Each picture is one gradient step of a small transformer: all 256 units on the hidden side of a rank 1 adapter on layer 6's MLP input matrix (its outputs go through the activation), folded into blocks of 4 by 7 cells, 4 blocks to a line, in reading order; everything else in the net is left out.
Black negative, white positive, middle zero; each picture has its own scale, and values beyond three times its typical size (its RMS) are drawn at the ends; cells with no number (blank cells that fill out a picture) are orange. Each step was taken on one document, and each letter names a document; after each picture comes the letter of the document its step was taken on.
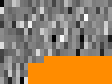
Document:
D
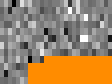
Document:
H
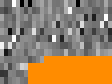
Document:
H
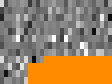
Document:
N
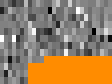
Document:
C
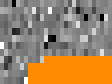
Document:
N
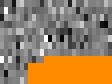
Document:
H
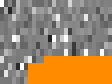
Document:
N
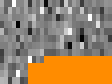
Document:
D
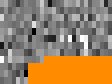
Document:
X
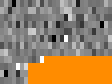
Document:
H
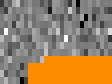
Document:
C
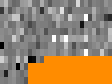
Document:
N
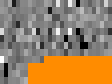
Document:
C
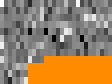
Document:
D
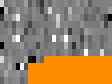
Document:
N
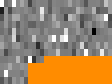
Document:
N
